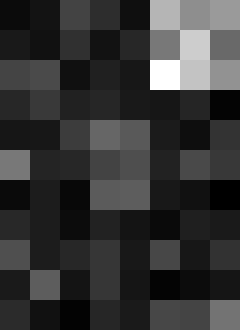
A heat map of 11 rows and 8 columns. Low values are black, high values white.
The top right is the ninth with the highest average. Overall the values sit about 20% of the way up the scale. Neither half mirrors the other. Values change most from cell to cell in the top right. In the top right lies a patch that is higher than the rest.
